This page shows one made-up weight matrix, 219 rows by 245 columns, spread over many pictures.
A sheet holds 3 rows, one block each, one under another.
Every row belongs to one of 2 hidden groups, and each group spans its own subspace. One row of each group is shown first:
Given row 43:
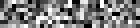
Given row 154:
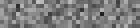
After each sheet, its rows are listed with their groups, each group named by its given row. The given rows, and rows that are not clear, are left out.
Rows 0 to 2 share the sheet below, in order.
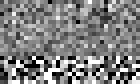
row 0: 43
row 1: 154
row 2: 154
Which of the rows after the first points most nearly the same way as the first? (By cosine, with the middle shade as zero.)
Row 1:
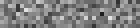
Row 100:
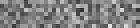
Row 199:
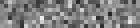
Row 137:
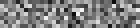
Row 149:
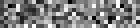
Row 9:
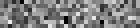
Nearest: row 100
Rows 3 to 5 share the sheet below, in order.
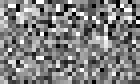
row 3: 154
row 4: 43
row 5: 154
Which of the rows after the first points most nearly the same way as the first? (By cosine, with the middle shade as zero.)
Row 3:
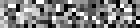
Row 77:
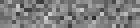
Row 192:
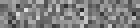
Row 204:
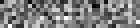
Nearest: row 192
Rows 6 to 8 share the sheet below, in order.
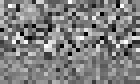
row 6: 154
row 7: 154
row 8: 154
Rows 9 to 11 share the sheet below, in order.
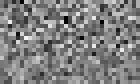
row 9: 43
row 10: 154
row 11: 43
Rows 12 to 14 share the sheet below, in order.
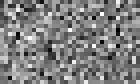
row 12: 154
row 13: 154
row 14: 43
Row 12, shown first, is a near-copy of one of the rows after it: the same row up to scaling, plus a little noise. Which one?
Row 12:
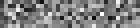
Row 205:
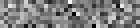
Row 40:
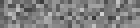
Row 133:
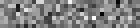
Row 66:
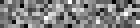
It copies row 40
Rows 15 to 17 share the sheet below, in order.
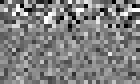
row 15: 154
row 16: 154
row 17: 43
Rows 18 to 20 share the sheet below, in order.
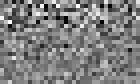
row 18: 43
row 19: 43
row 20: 43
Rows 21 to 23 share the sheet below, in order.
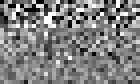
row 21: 154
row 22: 154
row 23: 154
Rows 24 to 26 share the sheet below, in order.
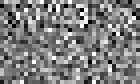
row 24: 154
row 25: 154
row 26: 43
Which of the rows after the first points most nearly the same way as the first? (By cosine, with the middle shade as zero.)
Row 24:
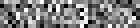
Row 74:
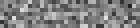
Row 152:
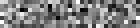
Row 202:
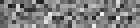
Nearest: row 74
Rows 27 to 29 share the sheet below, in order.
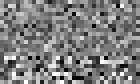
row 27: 154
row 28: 154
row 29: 43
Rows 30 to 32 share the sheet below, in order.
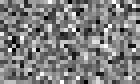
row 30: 154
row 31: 43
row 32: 43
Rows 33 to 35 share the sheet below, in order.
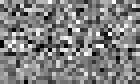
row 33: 154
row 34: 43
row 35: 154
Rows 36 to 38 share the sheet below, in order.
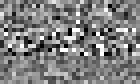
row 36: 43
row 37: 43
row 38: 43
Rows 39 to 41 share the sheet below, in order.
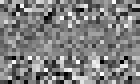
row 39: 154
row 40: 154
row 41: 43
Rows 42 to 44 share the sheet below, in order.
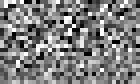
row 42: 43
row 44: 154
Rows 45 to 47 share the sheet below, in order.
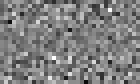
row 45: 43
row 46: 154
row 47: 43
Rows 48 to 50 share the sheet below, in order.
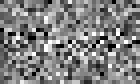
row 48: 154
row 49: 154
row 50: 43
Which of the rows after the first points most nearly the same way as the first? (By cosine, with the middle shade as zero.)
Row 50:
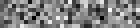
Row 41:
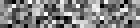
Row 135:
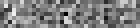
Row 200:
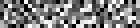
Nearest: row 200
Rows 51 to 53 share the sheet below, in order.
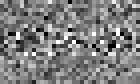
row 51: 154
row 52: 154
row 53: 154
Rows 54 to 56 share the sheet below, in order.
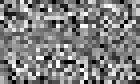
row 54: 43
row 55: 43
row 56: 154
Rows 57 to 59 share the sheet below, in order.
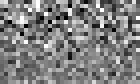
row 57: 43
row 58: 154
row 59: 154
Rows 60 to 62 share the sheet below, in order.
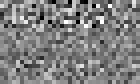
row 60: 43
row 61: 154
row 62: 154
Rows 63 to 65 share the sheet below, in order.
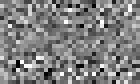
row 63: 43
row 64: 154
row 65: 154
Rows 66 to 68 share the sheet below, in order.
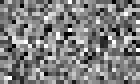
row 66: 154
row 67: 154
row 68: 43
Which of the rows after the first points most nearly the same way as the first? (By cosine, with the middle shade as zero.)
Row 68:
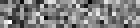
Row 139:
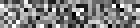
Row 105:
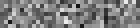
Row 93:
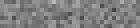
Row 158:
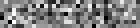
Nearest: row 93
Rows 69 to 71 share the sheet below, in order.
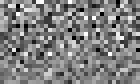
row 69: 154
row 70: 154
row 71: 154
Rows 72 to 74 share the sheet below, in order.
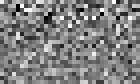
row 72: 154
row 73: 154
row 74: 43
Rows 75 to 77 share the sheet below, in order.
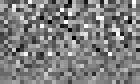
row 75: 43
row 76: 154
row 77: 154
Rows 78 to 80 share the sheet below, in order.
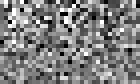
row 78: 43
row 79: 43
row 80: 43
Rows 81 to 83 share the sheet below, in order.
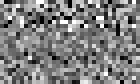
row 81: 43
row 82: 154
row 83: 43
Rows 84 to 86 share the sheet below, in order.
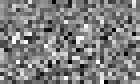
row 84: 43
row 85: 154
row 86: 43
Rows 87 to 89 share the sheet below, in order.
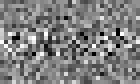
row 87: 43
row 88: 154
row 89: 43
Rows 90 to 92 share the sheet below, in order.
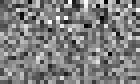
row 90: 43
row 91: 154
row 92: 43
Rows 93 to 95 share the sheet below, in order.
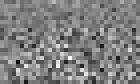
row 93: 43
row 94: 43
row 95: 154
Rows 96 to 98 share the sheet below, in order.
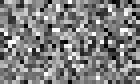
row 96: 154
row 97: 43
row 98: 154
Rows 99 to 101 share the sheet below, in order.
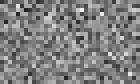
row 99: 154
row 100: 154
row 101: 43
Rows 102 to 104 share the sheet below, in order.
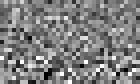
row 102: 43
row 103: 43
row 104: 154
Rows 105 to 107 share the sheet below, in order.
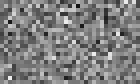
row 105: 43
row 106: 154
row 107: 43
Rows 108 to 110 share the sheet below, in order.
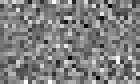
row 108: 43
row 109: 43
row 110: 154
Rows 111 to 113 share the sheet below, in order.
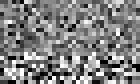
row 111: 43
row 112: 154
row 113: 43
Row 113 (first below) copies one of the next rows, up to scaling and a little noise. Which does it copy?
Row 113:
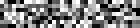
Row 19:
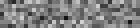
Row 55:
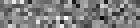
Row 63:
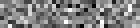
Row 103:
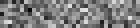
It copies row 19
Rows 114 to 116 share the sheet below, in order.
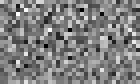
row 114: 154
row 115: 154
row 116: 154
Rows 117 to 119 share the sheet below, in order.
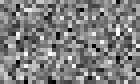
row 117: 154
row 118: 154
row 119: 154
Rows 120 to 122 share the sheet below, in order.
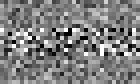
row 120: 43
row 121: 43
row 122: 154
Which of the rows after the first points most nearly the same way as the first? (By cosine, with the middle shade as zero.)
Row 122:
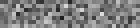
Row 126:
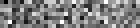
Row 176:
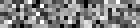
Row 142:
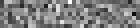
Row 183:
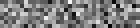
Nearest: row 183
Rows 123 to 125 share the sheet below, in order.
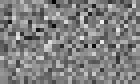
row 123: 43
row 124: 154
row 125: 154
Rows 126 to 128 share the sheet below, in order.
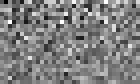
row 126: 43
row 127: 154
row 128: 43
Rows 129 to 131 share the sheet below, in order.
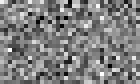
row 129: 43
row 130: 43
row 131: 43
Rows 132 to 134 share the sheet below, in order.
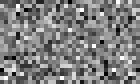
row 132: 154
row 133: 154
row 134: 43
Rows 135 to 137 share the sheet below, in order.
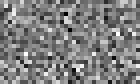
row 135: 43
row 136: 154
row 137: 154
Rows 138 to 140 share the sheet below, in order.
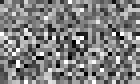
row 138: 154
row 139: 154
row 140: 154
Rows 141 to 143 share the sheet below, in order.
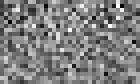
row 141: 154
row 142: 154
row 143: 43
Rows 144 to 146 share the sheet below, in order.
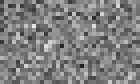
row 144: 154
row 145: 154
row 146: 154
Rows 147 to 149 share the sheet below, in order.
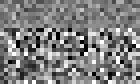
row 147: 154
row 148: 154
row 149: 154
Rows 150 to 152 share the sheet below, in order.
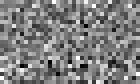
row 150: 43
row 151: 154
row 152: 43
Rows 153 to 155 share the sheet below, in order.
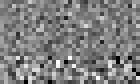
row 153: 43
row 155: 154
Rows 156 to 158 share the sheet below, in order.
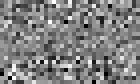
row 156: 43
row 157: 154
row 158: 43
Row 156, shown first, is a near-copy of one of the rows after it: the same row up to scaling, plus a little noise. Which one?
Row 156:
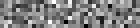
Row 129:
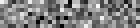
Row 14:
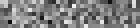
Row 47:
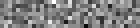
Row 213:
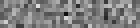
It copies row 47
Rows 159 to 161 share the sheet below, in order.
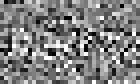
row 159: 43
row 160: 43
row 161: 154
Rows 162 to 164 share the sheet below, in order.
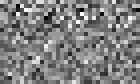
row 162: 154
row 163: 154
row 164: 43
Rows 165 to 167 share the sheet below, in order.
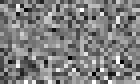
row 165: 154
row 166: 43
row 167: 154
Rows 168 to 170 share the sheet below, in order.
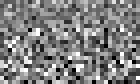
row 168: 43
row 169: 43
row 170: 154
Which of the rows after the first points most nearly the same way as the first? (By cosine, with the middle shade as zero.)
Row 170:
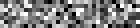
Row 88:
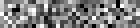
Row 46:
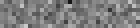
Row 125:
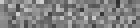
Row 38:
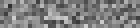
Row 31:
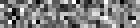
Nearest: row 88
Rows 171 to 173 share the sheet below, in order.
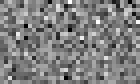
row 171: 154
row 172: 154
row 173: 43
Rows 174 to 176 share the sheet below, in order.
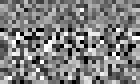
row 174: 154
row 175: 154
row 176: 43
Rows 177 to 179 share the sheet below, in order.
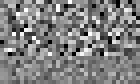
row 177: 154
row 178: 43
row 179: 154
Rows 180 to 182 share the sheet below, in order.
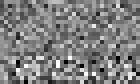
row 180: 154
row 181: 154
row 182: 154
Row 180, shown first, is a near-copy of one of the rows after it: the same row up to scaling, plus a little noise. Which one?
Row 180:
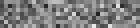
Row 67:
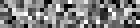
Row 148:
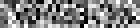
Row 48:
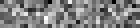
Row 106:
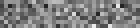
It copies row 106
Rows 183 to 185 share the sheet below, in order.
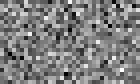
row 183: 154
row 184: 154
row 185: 43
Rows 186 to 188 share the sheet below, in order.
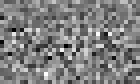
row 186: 43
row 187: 43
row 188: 154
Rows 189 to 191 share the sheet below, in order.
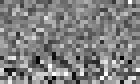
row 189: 154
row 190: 154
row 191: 43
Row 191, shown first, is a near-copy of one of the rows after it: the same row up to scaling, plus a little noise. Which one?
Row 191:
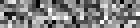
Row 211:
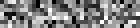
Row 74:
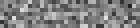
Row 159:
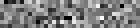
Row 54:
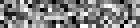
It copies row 211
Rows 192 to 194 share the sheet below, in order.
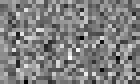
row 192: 154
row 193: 154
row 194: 154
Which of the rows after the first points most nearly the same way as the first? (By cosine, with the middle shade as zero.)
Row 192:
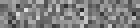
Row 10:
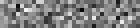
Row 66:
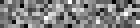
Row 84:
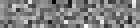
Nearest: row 10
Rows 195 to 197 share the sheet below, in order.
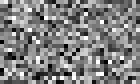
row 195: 43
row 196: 43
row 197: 43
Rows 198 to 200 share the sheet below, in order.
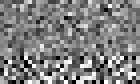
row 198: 43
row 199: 43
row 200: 43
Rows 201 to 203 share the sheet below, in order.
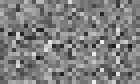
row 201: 154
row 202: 154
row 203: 154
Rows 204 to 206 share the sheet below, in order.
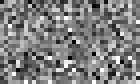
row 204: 43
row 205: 154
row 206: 154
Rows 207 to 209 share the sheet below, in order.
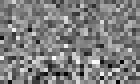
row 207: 43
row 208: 43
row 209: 43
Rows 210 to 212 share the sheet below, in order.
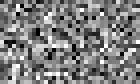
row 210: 154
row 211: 43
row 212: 43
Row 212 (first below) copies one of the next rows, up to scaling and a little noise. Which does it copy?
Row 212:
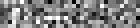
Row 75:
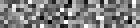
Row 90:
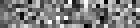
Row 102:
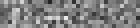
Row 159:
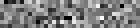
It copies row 102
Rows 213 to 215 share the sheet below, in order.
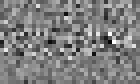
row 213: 43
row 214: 43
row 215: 154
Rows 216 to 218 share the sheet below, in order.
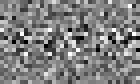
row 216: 43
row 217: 154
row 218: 154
